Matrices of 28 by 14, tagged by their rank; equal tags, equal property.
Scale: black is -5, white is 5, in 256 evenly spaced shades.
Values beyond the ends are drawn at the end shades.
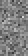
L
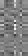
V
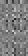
V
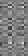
V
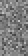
L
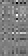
V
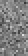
L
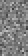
L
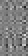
V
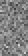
L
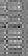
V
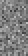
L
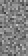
L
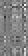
V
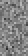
L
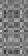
V
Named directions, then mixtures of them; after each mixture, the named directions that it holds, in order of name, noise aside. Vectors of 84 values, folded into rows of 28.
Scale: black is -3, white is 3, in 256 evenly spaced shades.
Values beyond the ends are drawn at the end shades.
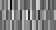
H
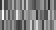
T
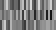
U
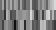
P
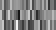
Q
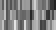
P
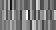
H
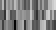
P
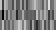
T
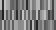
H, T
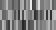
Q, U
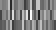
H, P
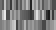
P, Q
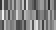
T
